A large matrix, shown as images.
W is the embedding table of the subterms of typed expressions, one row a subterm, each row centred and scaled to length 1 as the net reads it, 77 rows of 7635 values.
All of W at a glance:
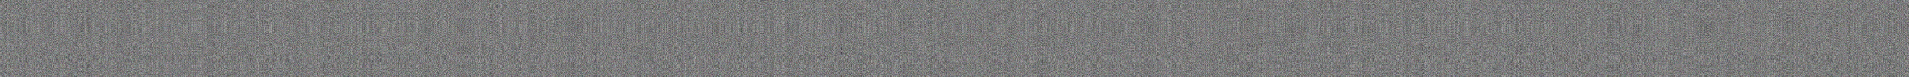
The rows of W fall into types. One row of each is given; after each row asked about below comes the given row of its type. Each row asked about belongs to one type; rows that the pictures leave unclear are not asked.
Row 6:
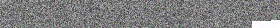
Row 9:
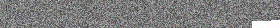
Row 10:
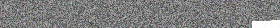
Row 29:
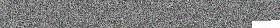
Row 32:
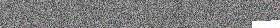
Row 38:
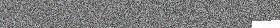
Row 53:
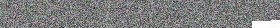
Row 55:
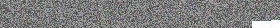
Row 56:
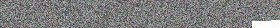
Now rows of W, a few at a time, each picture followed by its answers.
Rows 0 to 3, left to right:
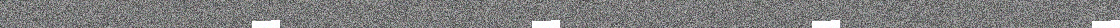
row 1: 56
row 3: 10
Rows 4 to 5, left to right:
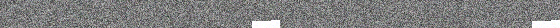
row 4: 53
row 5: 32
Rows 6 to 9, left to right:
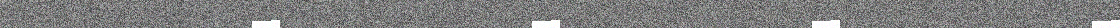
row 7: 32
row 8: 56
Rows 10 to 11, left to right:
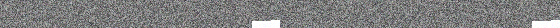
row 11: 38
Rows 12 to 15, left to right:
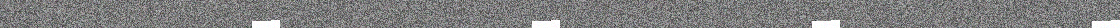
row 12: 55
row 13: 6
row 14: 9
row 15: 38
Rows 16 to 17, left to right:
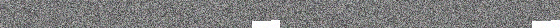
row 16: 55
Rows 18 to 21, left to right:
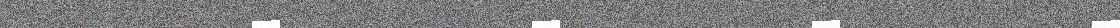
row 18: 53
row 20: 10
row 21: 38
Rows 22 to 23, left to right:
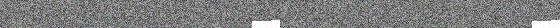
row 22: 38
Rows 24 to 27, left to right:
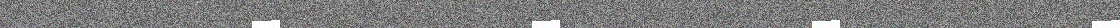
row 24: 53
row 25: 38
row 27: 9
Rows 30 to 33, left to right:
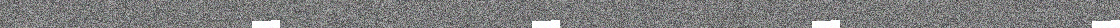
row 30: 53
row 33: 38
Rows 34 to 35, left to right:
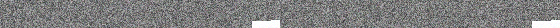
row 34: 32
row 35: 55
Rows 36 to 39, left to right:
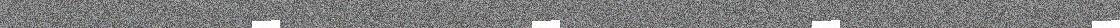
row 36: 29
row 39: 29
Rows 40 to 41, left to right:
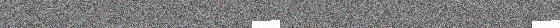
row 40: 55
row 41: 29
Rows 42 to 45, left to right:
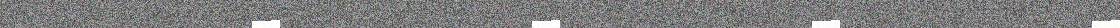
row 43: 6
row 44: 10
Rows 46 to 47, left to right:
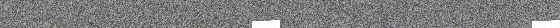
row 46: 10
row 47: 56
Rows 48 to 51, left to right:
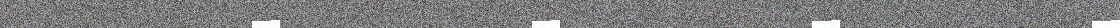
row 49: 10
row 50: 53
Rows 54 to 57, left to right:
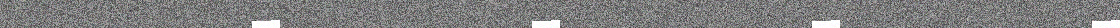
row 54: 9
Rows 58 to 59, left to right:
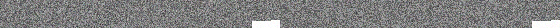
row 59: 55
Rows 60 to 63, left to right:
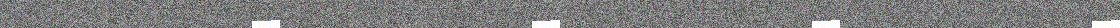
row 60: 9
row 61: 32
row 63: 29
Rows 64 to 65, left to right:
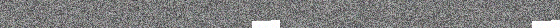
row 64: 9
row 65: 53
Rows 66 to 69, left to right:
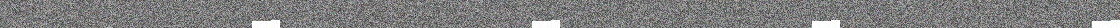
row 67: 10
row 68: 6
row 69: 38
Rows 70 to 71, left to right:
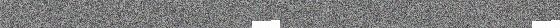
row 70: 10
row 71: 55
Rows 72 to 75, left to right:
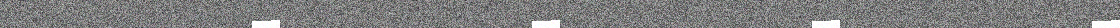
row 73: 9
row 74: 56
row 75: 9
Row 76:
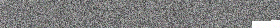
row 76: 6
